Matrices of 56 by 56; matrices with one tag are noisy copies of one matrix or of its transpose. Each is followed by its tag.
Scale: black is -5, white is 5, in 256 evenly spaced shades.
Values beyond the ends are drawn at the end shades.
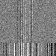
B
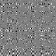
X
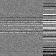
B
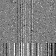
B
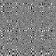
X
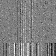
B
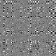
X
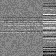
B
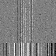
B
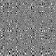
X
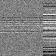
B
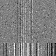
B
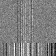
B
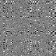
X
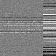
B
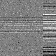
B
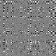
X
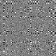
X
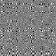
X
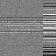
B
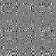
X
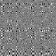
X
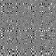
X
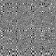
X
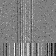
B
